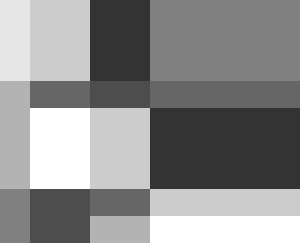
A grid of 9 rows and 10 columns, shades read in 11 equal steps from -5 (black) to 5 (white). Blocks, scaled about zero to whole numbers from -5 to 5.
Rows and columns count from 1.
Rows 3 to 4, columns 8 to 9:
0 0 / -1 -1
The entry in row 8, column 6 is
3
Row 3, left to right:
4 3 3 -3 -3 0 0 0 0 0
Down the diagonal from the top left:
4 3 3 -2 3 -3 -3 3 5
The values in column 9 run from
-3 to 5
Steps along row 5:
up same down same down same same same same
